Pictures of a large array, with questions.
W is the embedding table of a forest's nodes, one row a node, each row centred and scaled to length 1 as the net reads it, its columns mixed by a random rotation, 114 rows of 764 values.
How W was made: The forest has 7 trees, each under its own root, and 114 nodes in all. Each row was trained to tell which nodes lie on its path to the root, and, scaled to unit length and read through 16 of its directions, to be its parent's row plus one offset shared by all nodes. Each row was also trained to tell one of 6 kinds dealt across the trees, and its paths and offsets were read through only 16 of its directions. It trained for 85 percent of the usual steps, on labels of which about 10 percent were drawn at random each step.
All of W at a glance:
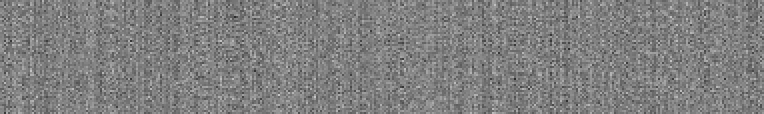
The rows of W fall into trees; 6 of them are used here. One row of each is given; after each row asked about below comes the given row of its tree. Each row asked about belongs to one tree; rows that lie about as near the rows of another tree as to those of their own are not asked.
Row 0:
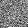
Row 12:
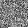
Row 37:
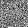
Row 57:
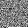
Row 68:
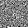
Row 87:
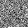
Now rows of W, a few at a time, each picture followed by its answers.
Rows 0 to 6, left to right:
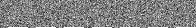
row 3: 0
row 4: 87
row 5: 37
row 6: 12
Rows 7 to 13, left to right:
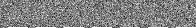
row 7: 0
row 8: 37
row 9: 68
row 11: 87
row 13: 87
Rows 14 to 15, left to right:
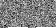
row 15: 12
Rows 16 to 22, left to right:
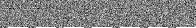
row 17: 0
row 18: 87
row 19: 37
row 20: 57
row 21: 0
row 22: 12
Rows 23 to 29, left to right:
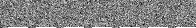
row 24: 87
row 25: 87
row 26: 12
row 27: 68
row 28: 12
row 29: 0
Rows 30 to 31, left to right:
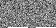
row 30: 37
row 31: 37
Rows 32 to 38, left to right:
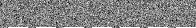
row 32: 12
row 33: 12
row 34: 87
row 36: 68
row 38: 68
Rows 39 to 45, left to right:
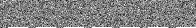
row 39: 87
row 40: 87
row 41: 87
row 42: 37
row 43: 68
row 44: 87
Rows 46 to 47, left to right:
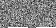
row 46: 0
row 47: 12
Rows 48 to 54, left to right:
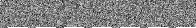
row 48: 68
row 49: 68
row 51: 87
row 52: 12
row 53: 12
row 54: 57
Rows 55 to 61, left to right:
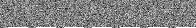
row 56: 57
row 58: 37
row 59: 68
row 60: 57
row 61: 57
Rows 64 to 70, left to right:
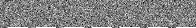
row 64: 37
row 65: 87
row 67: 68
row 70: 0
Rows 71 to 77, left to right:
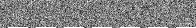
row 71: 0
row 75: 87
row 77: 12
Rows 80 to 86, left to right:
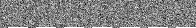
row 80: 12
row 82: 12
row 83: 12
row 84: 87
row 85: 12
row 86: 37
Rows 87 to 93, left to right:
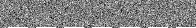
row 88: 12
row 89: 12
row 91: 87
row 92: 57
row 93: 0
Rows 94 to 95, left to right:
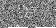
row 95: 68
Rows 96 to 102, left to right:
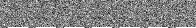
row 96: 68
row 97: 87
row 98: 12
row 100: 87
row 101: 0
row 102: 87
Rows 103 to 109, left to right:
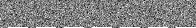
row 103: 37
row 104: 87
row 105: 37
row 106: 37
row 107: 37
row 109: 68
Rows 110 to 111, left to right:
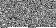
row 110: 87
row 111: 57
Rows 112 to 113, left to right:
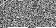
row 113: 87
